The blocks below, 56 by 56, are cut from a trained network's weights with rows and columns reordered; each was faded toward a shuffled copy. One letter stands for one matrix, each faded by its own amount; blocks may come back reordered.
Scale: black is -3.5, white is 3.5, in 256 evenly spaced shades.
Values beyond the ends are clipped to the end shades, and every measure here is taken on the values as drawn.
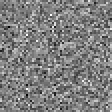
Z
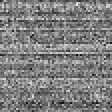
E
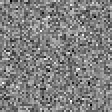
Z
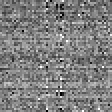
E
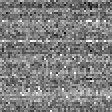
E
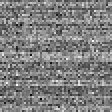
E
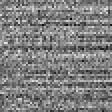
E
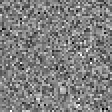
Z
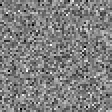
Z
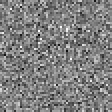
Z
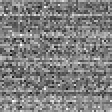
E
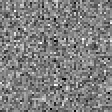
Z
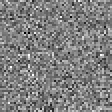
Z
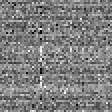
E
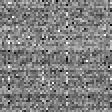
E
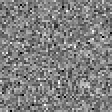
Z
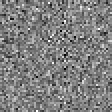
Z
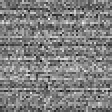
E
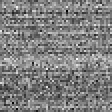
E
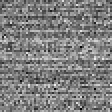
E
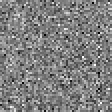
Z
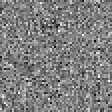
Z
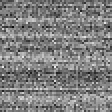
E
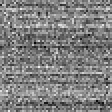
E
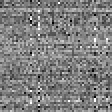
E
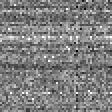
E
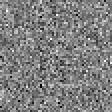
Z
